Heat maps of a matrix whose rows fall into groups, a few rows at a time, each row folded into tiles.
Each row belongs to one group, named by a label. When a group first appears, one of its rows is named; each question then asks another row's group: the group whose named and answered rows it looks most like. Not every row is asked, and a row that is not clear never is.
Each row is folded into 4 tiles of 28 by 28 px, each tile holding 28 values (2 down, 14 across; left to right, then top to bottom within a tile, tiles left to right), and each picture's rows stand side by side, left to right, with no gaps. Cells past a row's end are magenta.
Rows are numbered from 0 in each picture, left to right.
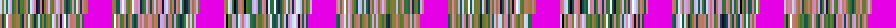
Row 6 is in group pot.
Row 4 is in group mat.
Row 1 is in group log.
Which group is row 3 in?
pot
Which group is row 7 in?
pot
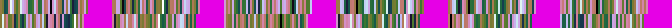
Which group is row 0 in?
log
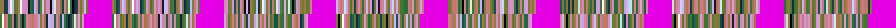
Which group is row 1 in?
log
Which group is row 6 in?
pot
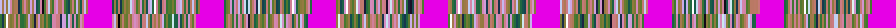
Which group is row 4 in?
log
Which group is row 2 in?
mat
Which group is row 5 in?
pot
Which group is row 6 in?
mat
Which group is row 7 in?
mat
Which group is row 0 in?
pot
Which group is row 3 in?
log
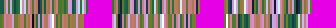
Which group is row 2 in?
log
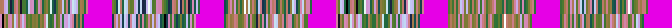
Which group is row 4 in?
mat
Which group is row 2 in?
mat
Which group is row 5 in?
mat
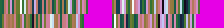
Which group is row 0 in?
mat
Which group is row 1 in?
log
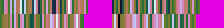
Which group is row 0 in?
mat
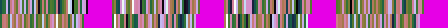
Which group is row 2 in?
log
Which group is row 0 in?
mat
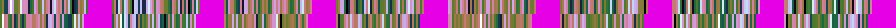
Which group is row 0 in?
log
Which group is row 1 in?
pot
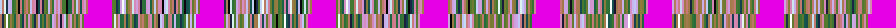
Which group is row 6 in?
pot
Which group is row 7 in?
pot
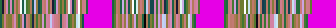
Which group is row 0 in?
mat
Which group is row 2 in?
mat
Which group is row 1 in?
mat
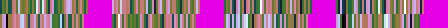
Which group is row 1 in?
pot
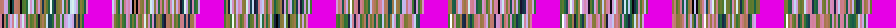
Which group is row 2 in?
pot
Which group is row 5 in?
log
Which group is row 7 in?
log
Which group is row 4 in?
log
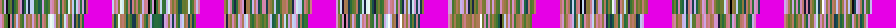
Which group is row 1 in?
pot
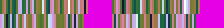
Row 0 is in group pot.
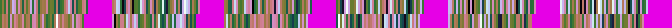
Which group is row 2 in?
log
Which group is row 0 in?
mat
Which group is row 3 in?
log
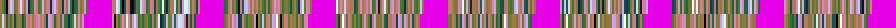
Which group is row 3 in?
pot
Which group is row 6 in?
mat
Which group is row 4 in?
mat
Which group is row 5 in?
pot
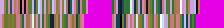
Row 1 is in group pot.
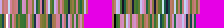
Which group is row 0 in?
pot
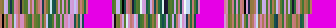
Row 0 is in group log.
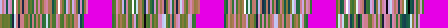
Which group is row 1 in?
mat
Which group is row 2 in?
mat
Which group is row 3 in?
log
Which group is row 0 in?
mat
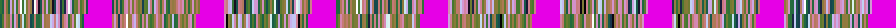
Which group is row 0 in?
mat
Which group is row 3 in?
mat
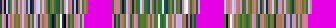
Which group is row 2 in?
pot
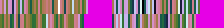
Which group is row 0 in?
mat
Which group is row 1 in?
pot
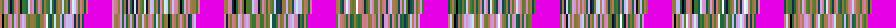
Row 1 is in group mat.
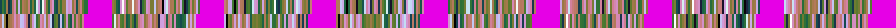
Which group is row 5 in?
pot
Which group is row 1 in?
log
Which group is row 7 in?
pot
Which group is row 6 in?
log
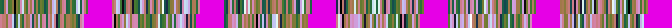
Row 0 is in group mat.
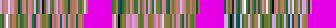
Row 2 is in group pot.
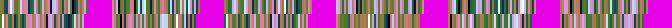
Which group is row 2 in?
log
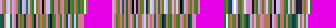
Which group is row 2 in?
log
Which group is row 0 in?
pot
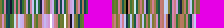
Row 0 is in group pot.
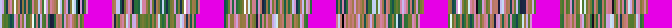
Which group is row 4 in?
log
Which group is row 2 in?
mat
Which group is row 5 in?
mat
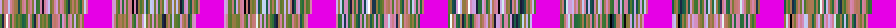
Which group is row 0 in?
pot
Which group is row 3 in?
pot
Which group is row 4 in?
log
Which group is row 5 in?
pot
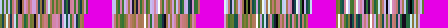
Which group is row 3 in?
log
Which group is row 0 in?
pot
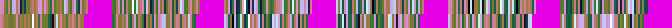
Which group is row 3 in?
pot
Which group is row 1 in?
mat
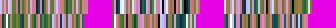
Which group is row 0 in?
pot
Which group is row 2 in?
pot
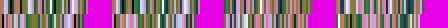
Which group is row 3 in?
log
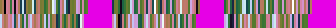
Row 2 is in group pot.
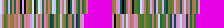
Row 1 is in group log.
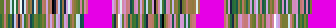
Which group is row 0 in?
mat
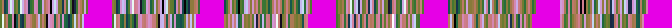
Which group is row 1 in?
log
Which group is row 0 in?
log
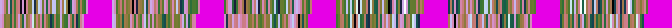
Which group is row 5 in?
mat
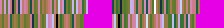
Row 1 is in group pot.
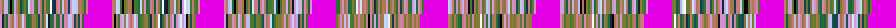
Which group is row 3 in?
mat
